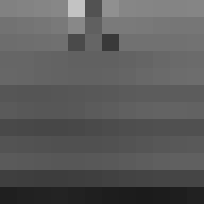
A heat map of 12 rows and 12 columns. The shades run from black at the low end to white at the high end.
Streaks run across, left to right. Values change most from cell to cell in the top middle. In the top middle lies a patch that is rougher than the rest. The field climbs toward the top.
